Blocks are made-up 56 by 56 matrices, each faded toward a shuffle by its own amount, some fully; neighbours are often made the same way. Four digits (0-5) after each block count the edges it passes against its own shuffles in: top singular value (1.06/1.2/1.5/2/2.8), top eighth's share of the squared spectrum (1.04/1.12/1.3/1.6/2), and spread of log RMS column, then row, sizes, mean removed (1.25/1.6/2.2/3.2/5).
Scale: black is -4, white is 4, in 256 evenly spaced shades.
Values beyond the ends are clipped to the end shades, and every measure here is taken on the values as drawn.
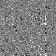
3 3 2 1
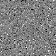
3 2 1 0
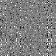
4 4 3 1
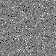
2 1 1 0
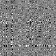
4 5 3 3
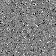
1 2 0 1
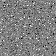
1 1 0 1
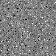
2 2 0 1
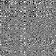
3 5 2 3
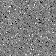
0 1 0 0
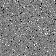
0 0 0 0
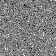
1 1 0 0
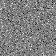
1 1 0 0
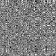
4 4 2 2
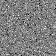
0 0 0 0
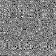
3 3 1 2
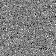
1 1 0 0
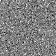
2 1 0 0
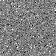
0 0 0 0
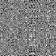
4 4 2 2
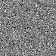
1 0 0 0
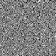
3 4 2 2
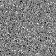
2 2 0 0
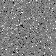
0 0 0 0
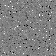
1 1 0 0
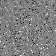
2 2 1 0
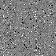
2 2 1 0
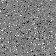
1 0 0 0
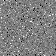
0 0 0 0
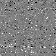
3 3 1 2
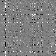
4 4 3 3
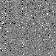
2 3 2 1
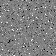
0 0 0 0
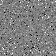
0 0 0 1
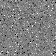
1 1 0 0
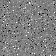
0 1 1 0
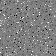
0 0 0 0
